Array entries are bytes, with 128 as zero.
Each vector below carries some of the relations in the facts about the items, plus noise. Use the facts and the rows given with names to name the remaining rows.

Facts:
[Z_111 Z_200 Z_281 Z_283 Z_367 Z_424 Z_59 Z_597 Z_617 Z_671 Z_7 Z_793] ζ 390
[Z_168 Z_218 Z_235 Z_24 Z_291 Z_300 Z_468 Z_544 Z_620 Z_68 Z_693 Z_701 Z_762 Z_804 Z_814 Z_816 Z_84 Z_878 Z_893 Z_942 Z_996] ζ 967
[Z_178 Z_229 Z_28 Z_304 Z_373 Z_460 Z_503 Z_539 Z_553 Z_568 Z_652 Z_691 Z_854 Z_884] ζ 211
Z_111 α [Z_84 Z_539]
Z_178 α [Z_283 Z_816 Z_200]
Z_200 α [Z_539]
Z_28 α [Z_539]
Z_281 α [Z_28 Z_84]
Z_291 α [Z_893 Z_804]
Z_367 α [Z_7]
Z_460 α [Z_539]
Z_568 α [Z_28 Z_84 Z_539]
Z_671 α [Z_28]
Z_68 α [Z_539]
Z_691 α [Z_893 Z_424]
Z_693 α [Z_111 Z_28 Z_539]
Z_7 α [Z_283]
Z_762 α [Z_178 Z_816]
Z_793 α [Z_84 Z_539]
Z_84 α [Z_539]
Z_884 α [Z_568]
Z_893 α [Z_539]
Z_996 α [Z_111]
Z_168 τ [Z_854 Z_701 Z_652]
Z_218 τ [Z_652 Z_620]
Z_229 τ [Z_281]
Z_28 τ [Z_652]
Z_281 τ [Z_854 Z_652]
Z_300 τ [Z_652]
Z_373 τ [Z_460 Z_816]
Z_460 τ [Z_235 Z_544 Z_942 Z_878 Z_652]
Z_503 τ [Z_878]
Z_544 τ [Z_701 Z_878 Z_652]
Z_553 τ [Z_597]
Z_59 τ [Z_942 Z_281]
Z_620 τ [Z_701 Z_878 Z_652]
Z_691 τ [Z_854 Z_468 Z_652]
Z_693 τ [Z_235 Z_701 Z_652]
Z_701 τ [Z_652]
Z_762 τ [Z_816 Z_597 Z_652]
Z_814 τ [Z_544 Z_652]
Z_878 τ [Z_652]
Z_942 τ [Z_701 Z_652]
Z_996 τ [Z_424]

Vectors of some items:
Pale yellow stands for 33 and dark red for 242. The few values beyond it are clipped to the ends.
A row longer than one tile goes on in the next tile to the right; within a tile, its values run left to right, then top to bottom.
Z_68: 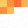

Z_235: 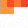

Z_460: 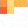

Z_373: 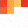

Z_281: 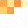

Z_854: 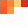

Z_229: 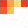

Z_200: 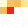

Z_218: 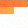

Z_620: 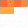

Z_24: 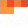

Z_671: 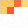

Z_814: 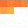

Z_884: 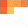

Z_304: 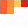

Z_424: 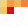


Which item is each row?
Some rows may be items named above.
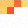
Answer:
Z_671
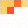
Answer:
Z_671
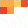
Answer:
Z_539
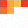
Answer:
Z_503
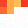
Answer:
Z_503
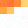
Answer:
Z_762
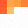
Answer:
Z_884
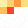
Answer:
Z_793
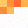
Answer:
Z_68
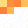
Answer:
Z_893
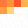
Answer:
Z_996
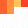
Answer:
Z_652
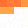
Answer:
Z_701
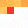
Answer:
Z_59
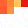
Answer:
Z_304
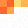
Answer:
Z_178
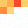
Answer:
Z_84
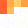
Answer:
Z_691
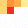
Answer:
Z_7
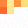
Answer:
Z_28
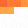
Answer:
Z_701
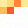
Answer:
Z_111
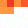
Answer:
Z_816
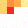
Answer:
Z_7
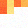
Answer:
Z_568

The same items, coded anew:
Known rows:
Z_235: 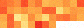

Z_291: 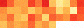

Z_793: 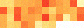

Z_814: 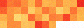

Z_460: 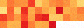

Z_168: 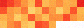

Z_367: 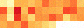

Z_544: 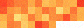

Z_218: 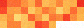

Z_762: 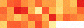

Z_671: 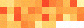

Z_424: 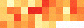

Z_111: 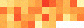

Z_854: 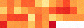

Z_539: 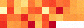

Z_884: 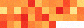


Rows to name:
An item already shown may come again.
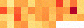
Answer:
Z_59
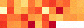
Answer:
Z_539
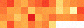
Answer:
Z_68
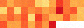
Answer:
Z_503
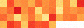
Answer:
Z_816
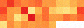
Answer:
Z_693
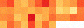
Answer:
Z_893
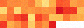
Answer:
Z_229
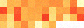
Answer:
Z_281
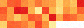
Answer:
Z_762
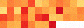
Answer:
Z_460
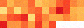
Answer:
Z_304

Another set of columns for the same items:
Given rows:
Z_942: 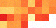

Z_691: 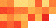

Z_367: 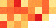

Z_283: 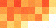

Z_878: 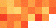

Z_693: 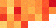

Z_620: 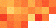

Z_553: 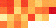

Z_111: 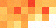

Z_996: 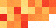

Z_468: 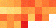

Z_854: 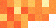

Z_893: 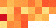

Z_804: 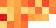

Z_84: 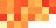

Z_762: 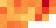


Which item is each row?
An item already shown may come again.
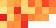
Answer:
Z_996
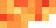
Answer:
Z_816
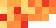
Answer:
Z_996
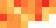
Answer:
Z_816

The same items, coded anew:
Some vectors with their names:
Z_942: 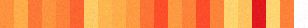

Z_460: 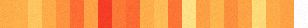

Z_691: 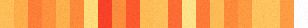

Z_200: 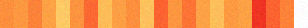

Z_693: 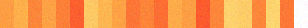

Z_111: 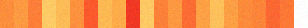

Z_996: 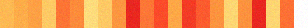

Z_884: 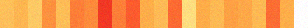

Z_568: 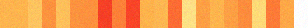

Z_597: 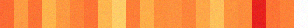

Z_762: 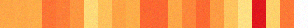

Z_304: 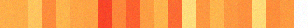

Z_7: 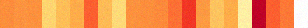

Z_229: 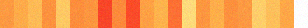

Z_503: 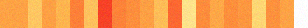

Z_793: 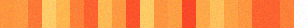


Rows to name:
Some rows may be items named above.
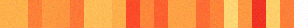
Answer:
Z_84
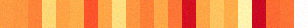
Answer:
Z_367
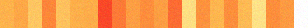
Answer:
Z_178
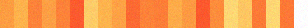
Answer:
Z_693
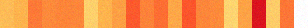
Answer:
Z_68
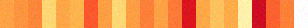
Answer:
Z_367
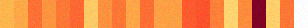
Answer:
Z_291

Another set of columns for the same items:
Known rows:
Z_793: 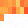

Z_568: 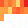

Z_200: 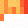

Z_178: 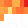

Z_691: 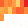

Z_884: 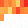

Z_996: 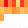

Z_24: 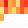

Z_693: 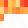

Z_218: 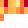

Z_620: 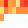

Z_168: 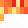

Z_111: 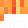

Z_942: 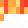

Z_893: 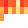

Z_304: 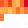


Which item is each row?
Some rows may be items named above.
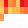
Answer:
Z_816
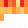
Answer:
Z_996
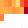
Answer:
Z_367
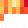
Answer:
Z_7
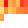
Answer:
Z_762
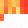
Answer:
Z_283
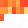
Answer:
Z_28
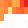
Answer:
Z_178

